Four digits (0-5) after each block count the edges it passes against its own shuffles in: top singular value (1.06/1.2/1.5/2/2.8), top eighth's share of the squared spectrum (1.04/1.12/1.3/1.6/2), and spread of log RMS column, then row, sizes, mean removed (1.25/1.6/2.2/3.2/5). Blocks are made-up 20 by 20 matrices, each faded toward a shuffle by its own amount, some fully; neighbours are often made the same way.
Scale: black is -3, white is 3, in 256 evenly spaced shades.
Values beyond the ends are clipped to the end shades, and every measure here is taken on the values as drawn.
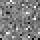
1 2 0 1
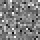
0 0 0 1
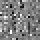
2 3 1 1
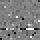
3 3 0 1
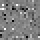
2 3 1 1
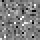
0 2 0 0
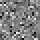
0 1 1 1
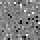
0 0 0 0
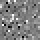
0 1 1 0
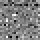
1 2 0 2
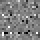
2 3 0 1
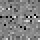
2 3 0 1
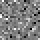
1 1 0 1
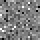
0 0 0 0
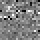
2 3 0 2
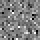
0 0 0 0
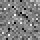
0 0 0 0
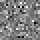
1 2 0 0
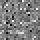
0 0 0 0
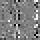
3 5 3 1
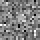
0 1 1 0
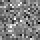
0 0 0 0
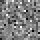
0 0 0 0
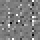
3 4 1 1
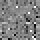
2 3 1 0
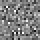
1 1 0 0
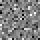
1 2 0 0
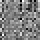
3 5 3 1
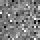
2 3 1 0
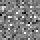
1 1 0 0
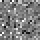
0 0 0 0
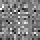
3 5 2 2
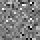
2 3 0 1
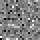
2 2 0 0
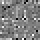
3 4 1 1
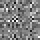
3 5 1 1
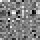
3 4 2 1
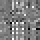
3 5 2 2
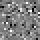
1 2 0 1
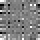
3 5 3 2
